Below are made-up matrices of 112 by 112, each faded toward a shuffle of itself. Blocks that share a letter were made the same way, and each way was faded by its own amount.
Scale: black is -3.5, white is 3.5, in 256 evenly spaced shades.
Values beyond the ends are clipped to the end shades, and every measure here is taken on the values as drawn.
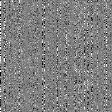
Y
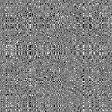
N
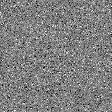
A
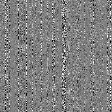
Y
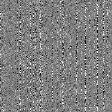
Y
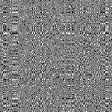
N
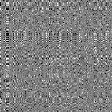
N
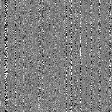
Y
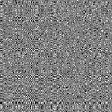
N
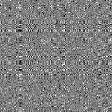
N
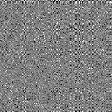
N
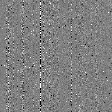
Y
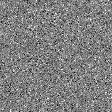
A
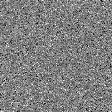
A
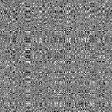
N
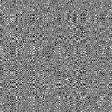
N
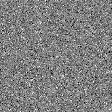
A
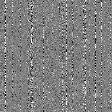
Y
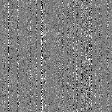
Y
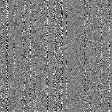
Y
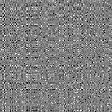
N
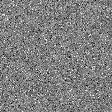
A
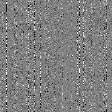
Y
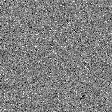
A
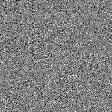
A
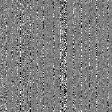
Y
